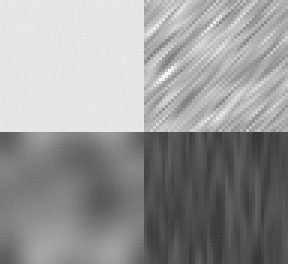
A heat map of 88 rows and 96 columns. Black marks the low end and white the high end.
It is made of 2 by 2 panels. Panel 1,1: very high, flat. Panel 1,2: high, slanting up to the right. Panel 2,1: middling, smooth. Panel 2,2: low, streaked downward, faint in contrast.
